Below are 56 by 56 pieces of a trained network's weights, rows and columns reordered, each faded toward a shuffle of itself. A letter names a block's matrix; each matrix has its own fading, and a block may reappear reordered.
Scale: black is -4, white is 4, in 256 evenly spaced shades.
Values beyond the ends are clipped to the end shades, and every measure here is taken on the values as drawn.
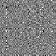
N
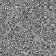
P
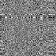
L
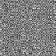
L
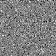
P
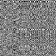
L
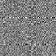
L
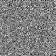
P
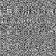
L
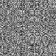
L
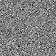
P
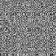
L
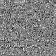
P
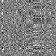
N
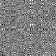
N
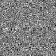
P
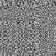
L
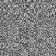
L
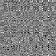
N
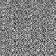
L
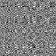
L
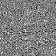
P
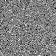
P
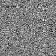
P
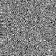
P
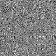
P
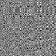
N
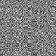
L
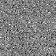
P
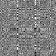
N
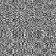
L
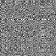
L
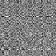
L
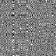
N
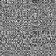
L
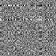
L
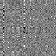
N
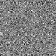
P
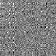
N
